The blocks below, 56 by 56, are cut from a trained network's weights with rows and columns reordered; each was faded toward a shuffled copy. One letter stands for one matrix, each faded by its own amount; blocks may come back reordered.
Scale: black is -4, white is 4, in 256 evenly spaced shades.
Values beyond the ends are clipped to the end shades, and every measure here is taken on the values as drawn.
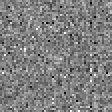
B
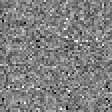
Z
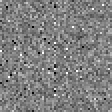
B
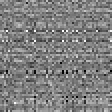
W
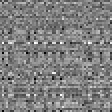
W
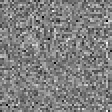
Z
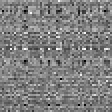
W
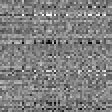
W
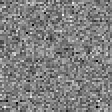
Z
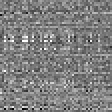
W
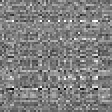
W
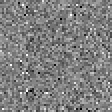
Z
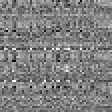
W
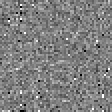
B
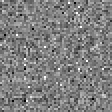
B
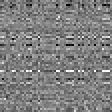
W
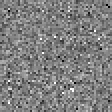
B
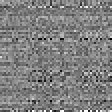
W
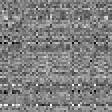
W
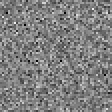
Z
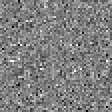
Z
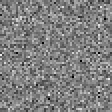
Z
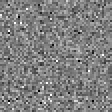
B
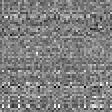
W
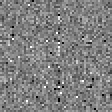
B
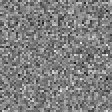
B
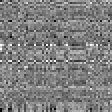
W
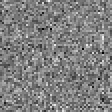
Z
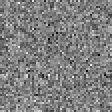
Z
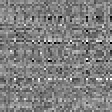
W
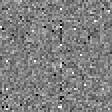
B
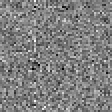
Z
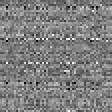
W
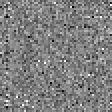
B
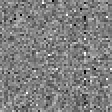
Z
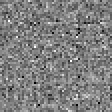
Z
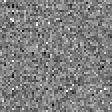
B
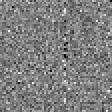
Z
